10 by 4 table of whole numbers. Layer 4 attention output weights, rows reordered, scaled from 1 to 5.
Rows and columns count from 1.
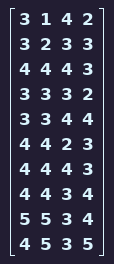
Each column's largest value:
5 5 4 5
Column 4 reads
2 3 3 2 4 3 3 4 4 5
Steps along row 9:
same down up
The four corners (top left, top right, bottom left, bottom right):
3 2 4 5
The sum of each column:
37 35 33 33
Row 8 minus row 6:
0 0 1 1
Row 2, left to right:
3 2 3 3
